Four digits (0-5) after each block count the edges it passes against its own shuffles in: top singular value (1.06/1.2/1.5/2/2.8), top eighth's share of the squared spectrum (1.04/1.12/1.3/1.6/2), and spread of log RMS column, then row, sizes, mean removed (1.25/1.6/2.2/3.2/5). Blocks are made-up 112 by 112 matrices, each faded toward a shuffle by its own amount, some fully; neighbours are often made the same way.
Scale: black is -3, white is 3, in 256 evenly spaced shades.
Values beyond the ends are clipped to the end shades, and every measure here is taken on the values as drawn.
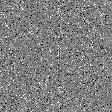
0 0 1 0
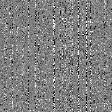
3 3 4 0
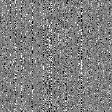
2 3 4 0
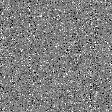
1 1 2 0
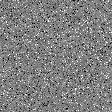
0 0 0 0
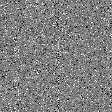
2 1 2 0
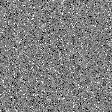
1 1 2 0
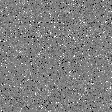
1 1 0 1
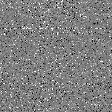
1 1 1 2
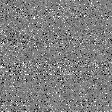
1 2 1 3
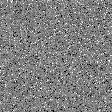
2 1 0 0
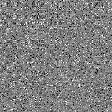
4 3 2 1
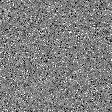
1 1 0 0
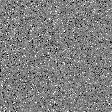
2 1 0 0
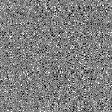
4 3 2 2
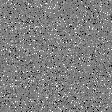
3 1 0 0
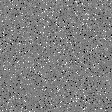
0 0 0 0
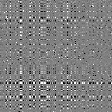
5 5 4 4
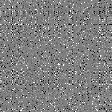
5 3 2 2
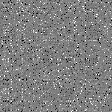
4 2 1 1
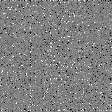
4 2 1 1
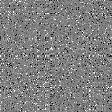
4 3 2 2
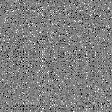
4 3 2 1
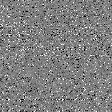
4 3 1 2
